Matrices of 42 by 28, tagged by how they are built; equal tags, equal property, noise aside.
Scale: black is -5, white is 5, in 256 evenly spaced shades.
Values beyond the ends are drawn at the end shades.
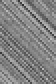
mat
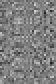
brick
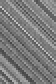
mat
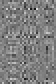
brick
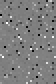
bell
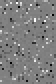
bell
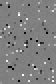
bell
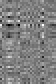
brick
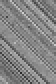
mat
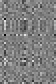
brick
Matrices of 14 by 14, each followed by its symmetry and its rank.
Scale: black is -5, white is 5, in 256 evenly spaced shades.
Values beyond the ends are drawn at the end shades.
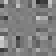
antisymmetric, rank two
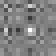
symmetric, rank two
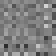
antisymmetric, rank two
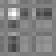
symmetric, rank one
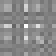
symmetric, rank two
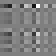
neither, rank one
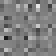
antisymmetric, rank two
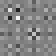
symmetric, rank two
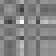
symmetric, rank one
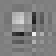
symmetric, rank one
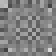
symmetric, rank two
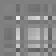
symmetric, rank one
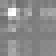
symmetric, rank two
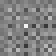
symmetric, rank two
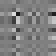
neither, rank one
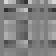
neither, rank one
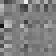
antisymmetric, rank two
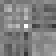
symmetric, rank two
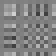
symmetric, rank one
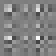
symmetric, rank one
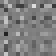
antisymmetric, rank two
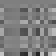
neither, rank one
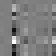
neither, rank one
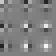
symmetric, rank one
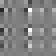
neither, rank one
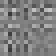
antisymmetric, rank two
